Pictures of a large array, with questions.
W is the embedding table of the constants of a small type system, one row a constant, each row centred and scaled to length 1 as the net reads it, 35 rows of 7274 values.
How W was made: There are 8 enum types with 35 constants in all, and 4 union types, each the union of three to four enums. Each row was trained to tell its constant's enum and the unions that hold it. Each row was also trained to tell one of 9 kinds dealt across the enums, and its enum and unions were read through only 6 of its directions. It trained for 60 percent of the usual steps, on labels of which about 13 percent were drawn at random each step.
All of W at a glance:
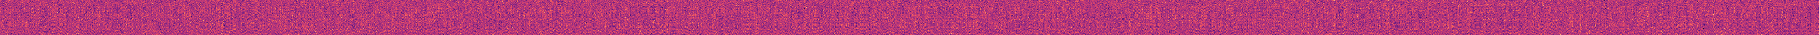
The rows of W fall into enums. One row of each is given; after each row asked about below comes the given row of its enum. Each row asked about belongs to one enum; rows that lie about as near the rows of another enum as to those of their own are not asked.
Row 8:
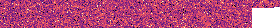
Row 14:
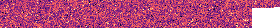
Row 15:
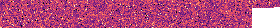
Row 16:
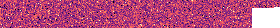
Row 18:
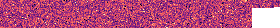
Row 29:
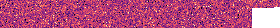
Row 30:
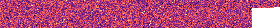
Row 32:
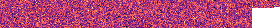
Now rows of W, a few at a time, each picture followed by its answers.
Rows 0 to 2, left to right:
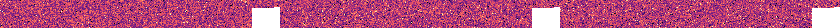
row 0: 18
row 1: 32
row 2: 30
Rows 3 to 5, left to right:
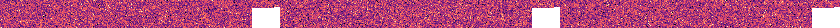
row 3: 8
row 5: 8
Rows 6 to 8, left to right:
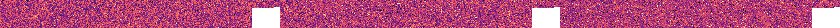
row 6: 16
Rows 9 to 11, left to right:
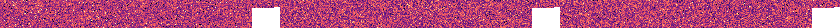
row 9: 18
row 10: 32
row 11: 29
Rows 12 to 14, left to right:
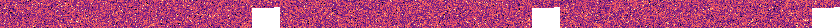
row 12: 18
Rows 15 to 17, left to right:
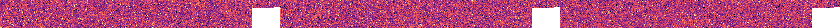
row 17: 14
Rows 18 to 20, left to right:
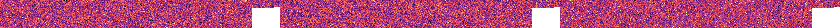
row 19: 32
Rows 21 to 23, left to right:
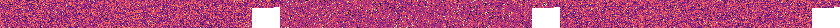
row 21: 16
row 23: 18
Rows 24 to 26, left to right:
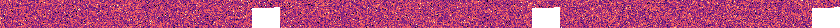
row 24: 16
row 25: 16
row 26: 30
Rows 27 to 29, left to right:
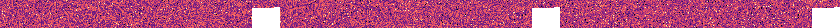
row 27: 30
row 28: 16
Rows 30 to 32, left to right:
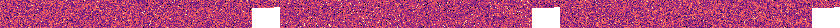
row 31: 18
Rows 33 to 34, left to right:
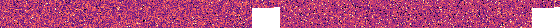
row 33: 30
